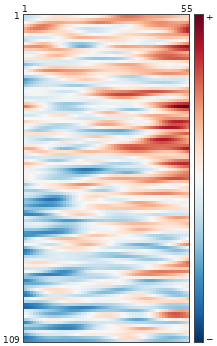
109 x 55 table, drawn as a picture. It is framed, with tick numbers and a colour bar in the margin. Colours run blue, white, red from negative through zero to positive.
The histogram is bell-shaped. Streaks run across, left to right. No lone cell stands out from its neighbours. Values rise toward the top right.
